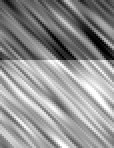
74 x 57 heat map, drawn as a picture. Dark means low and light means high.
The top right is the ninth with the lowest average. Streaks slant down to the right. The bottom part is higher, past a seam about 40% of the way down.
